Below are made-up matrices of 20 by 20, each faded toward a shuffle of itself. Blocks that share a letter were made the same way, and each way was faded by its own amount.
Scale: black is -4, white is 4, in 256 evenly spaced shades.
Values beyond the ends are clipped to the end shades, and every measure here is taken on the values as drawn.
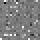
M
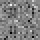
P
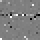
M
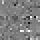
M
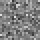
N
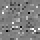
M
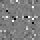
M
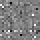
P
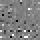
M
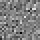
P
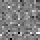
P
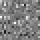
P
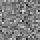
N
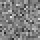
N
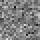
N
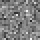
N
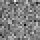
N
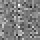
P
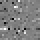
M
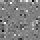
M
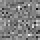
P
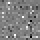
M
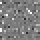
M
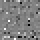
M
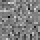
P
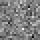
N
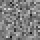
N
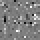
M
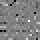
M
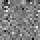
P
